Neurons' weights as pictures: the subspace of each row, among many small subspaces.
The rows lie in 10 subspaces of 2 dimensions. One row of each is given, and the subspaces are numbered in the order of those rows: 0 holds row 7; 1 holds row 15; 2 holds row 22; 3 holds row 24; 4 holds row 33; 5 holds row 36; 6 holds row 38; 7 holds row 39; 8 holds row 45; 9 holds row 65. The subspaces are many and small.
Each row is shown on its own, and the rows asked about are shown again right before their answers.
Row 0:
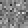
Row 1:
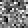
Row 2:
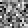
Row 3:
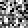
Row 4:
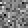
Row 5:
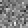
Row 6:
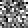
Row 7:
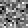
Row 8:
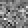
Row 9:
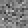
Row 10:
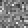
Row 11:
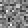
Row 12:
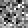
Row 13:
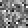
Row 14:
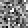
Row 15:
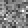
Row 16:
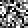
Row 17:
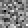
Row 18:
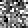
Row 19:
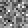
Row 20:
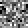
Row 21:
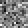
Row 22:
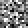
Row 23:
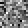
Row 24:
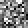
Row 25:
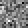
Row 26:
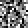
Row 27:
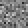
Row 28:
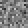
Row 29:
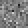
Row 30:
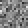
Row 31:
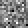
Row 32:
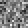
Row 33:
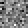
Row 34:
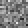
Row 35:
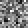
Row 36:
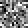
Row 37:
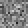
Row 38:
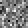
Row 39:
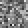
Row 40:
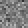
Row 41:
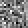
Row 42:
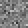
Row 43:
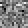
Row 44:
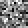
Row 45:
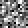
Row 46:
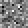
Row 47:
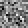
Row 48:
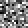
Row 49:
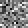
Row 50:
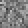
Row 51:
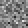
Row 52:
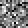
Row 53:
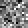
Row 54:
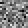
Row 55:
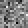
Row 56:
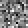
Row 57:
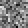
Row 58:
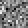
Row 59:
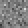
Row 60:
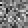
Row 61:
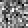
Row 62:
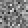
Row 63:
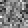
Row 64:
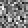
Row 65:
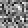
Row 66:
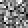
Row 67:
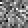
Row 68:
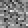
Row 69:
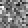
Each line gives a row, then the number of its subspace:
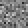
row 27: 0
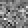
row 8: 1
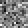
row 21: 5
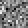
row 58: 6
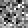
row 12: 3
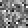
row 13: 9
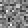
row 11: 8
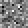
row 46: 8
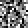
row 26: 8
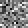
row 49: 5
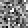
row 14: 8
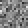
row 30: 6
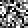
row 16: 8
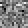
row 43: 5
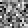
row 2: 3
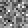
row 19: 3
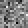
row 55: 3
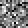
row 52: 5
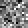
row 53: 3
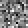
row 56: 9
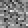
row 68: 2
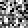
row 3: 7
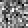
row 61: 9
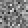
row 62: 8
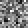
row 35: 7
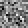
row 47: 9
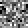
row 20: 0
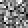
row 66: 3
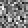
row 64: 9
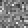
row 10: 9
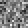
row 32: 0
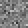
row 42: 5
